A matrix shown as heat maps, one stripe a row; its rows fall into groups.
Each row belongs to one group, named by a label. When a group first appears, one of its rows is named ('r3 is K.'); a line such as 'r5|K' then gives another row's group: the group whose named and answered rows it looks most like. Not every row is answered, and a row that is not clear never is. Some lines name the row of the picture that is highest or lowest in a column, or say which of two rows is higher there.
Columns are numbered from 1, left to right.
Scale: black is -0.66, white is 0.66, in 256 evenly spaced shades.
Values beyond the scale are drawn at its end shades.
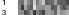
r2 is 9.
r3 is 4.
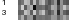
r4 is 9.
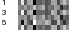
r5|9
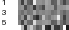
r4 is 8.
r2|4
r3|9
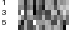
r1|4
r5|9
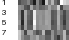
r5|9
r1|4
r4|9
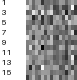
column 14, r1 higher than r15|Yes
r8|8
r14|9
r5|4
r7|8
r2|8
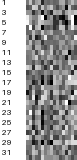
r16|4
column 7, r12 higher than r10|Yes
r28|8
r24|4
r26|4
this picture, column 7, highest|8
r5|8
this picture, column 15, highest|16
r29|4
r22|4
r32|9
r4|8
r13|4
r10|8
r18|9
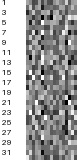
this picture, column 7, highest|24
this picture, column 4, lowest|7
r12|9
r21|4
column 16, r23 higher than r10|Yes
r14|4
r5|9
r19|8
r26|4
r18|8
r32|8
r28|9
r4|4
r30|8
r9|4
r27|8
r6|8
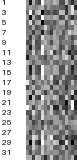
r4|9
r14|9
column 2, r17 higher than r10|Yes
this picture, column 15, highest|7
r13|8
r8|9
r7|4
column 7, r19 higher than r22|No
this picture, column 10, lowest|22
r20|9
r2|8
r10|9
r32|8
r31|9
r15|9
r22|8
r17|8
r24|9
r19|8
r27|9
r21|8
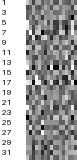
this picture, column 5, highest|17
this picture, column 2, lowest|27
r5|8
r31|4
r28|8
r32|8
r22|8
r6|8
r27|9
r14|8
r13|8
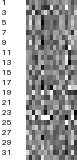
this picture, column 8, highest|24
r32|9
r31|8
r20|8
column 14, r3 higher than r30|Yes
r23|8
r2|8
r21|9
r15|9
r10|4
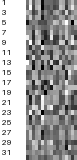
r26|8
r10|9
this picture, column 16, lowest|5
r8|8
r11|4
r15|4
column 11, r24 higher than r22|Yes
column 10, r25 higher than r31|Yes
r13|8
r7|8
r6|8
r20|9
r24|9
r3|4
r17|8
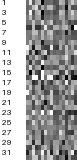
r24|8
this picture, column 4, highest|16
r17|4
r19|8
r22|4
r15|9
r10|8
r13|9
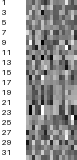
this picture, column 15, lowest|10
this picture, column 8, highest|29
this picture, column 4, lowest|10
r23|9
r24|8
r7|8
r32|8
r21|4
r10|4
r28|8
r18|4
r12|4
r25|8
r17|9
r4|8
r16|9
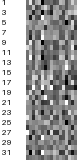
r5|8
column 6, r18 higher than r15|Yes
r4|9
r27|8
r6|8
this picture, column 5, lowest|31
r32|4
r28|9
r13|8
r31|9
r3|4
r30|4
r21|8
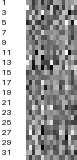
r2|8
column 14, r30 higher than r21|No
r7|9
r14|4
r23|9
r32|9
